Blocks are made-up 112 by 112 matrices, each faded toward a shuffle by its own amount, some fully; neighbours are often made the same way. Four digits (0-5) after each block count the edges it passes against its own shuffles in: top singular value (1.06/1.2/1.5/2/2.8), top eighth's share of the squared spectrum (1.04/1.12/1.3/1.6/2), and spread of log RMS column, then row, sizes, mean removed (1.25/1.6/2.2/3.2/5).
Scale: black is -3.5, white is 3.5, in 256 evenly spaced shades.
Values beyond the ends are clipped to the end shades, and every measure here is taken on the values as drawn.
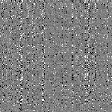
5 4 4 3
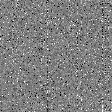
3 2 2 0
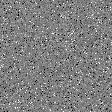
1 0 0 0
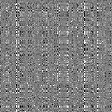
5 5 4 3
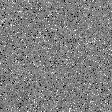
2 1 0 0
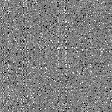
4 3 2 1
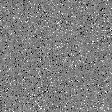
3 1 0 0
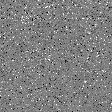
3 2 0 1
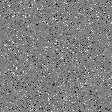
2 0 0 0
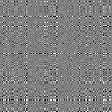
5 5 4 4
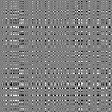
5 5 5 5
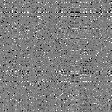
5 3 2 3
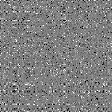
4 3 2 2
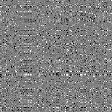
5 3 2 3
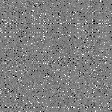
4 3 1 2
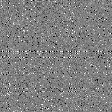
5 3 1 2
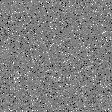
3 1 0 0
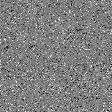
3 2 0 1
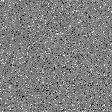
3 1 0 0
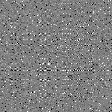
4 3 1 2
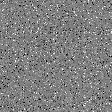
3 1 0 0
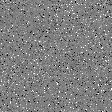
1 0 0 0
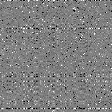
5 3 2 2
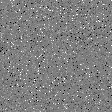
0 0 0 0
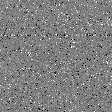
2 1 0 1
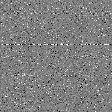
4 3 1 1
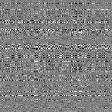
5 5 2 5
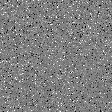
1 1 0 0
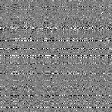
4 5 2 4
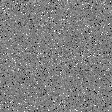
1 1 0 0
